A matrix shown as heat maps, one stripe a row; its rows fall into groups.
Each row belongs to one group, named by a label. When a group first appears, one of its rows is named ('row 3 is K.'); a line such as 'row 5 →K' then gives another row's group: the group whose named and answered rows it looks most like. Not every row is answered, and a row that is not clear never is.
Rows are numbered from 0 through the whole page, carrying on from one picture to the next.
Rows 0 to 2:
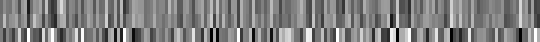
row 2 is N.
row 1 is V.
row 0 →V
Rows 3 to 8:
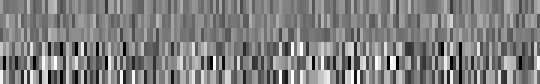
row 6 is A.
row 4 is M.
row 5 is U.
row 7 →N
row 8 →A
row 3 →N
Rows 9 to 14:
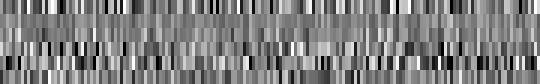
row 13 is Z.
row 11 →M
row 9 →N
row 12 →A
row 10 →M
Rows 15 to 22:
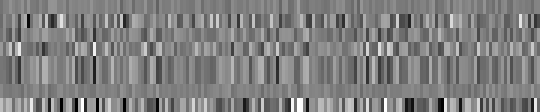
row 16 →V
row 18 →M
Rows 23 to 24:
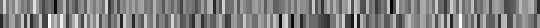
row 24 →U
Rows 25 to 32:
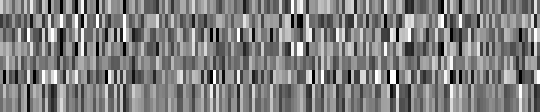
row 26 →U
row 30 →N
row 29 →M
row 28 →A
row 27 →N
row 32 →V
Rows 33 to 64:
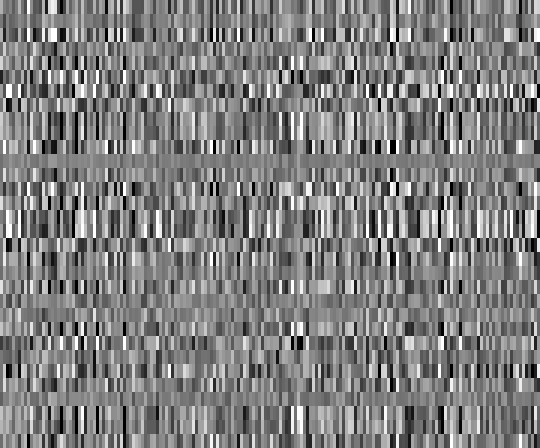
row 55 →M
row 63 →A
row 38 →U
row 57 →U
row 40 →Z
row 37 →A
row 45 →V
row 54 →Z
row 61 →U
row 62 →A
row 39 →M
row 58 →Z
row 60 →V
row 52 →V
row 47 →A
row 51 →V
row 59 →Z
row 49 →M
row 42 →A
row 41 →A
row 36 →V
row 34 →N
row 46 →N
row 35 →N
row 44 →U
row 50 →Z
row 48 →M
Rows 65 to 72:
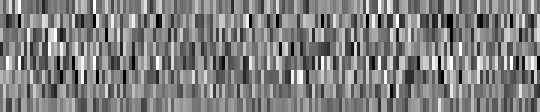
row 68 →U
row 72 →Z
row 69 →M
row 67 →N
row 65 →M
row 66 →Z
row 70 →A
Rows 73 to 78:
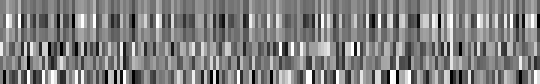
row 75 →M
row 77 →V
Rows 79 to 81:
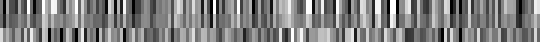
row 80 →N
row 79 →N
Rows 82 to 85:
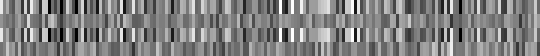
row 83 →N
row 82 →A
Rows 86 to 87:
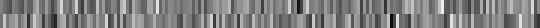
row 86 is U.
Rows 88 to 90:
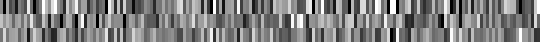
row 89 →A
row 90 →V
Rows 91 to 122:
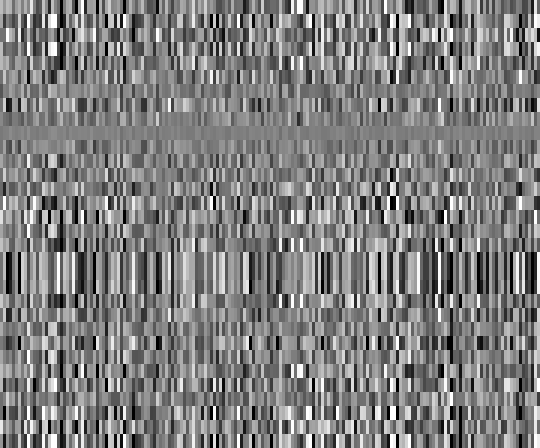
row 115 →Z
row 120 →N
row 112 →A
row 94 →N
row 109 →Z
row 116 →N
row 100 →U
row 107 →N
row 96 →V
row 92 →N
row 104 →N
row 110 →Z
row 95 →A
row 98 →Z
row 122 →N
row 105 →V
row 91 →A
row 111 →Z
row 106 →A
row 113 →Z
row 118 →N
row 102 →N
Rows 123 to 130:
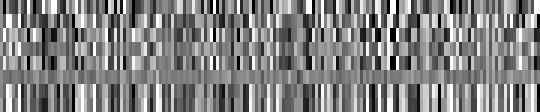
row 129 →M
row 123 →N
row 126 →M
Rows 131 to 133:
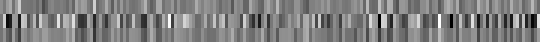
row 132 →Z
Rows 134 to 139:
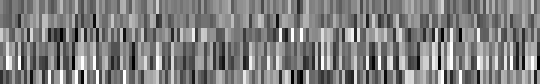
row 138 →M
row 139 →U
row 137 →M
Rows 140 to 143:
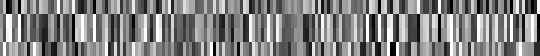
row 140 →Z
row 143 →V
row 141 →M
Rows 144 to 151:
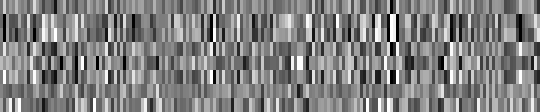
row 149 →V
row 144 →V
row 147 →V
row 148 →A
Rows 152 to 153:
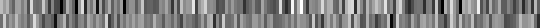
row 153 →V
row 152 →A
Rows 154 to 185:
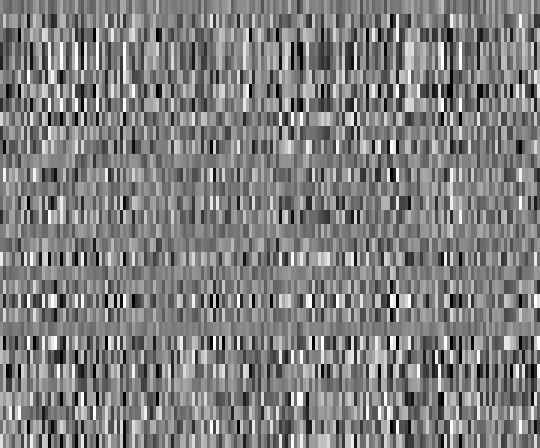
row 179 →A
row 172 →A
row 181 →Z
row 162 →A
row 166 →V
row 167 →M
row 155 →V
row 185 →A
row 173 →N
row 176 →V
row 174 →V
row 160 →Z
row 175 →N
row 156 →Z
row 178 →N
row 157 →U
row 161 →U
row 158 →U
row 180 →Z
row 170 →M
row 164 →N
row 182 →A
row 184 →V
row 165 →Z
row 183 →M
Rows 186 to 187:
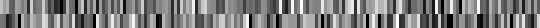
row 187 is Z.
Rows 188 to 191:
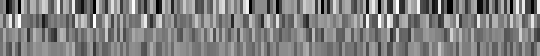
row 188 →Z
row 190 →V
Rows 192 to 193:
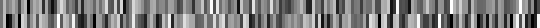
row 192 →V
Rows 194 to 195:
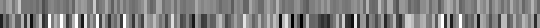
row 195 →U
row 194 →M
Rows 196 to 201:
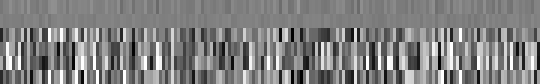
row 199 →M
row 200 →M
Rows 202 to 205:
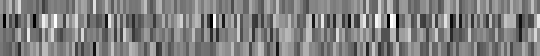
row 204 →N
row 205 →Z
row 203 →N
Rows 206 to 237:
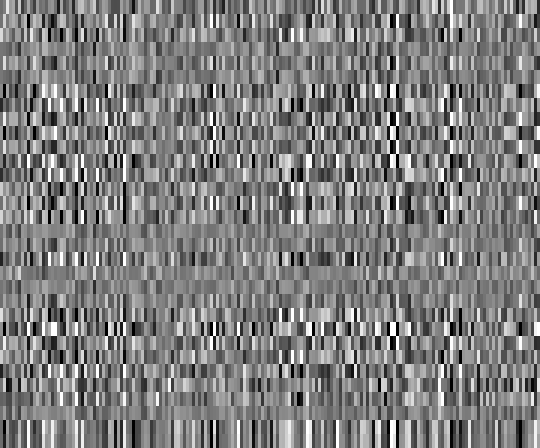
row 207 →V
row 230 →V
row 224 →U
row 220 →V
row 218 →U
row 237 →N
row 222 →Z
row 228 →A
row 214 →V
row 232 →U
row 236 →N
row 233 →Z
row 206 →M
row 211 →Z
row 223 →V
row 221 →A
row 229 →N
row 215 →N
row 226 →Z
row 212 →N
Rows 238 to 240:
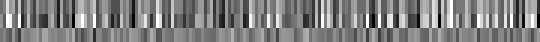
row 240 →Z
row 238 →M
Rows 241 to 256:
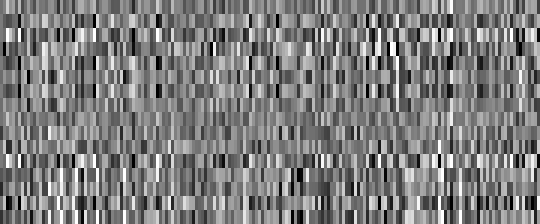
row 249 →M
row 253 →U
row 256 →U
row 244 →N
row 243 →M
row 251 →Z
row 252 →M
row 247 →Z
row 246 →V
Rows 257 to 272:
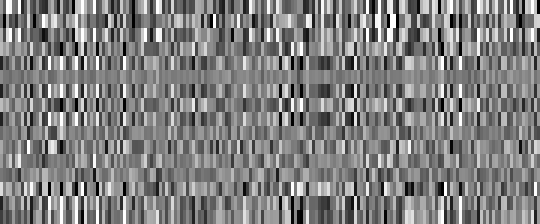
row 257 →M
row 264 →A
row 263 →U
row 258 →N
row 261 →U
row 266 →V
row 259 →M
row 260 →A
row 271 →U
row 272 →U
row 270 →A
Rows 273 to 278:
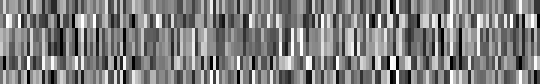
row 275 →A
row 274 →M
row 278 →V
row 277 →N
